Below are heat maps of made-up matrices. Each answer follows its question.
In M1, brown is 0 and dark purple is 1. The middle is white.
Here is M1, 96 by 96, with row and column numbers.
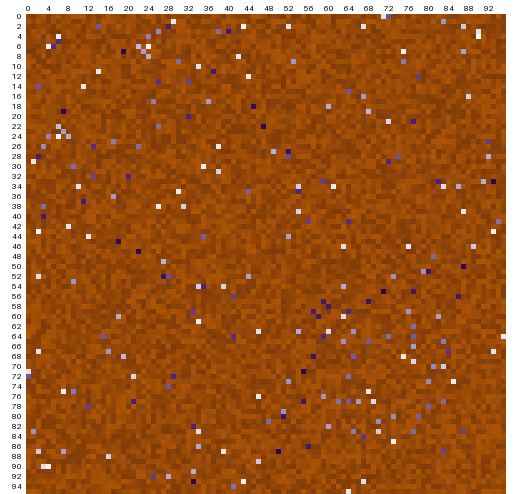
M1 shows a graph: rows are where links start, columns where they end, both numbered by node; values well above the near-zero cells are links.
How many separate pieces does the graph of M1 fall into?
2
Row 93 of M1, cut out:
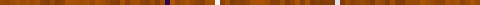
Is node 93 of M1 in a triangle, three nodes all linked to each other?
no
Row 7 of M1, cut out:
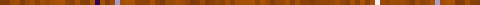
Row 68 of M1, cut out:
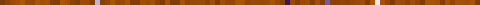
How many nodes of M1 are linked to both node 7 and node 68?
2
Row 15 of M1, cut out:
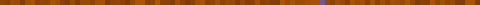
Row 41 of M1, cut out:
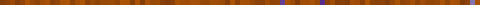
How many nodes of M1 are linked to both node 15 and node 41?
1
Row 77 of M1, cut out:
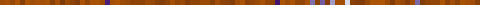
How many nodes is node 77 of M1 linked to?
7
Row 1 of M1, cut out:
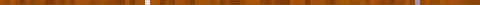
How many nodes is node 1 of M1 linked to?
2
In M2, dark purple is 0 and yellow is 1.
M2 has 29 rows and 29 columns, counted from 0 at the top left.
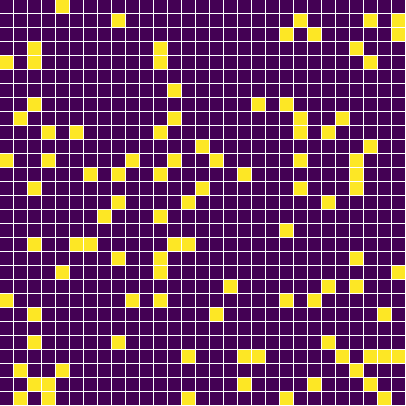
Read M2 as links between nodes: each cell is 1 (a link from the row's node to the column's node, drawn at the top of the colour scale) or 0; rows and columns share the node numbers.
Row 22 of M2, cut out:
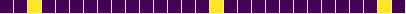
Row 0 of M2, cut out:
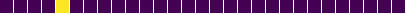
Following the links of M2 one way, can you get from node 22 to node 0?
yes
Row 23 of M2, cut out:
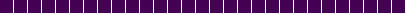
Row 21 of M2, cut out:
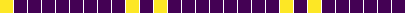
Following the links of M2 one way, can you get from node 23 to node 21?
no
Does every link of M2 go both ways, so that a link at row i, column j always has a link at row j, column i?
no
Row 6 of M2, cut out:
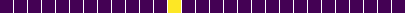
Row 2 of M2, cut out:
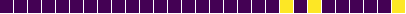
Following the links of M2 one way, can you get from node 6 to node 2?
yes
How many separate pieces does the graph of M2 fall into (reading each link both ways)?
1
